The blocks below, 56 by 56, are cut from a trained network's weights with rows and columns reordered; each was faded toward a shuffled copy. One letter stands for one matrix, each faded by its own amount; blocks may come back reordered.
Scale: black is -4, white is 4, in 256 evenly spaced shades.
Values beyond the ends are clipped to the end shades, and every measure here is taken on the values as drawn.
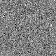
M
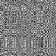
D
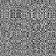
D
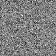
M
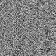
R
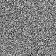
R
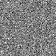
M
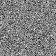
M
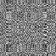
D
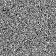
M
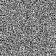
R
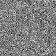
M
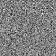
R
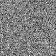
M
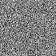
M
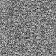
R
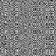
D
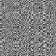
D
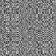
D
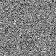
M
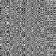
D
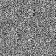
R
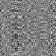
D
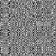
D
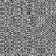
D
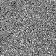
M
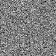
M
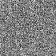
R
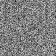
R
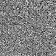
M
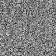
R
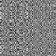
D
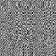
D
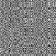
D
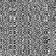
D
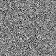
M
